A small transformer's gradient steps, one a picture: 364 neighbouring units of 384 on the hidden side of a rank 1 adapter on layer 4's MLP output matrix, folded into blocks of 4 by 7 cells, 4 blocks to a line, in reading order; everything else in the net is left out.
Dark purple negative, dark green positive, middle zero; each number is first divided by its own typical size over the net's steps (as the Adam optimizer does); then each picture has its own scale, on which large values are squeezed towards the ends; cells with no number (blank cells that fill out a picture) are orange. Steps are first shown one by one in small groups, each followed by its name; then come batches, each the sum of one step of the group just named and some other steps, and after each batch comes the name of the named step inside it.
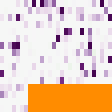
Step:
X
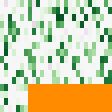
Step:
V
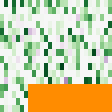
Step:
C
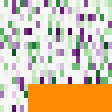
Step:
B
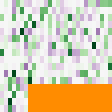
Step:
B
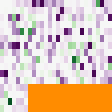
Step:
X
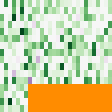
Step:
C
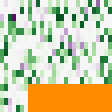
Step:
V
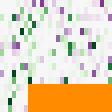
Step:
X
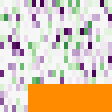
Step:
X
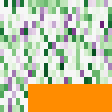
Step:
C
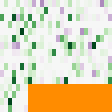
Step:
X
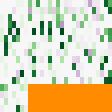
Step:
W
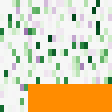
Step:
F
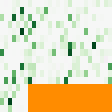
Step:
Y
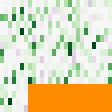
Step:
Y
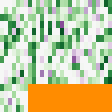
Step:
W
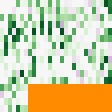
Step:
W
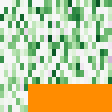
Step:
F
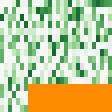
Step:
F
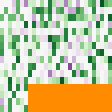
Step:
F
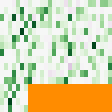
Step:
Y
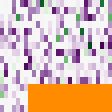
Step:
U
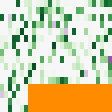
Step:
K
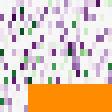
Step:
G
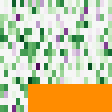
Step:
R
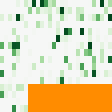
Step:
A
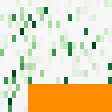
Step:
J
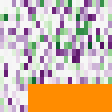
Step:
U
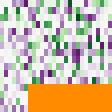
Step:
U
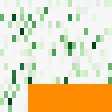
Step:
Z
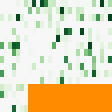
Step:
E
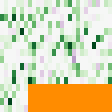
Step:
Z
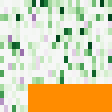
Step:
E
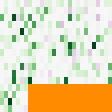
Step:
Z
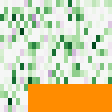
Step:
Z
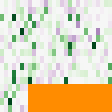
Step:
Z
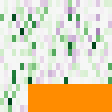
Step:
Z
